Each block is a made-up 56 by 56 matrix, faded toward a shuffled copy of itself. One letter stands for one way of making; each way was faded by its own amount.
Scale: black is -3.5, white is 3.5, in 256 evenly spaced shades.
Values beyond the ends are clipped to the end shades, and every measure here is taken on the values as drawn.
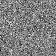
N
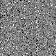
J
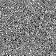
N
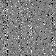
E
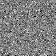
N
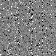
E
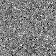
N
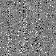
E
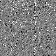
E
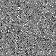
J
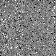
J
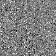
J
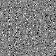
J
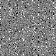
E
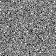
N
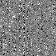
E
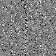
E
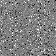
E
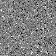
J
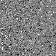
J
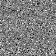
N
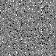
J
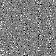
E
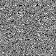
N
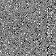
E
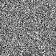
N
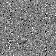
J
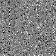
E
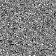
N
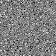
N
